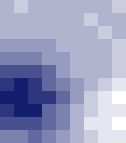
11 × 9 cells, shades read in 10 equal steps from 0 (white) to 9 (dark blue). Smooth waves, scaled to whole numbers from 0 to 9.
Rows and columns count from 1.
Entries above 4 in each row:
0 0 0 0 3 4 5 5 5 5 4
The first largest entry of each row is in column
1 1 1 1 1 1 2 1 2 1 3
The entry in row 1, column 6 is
3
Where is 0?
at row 8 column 9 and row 10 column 9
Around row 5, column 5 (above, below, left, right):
3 4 4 3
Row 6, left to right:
7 7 7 6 4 3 3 3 2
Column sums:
62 63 63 54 45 35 27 23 17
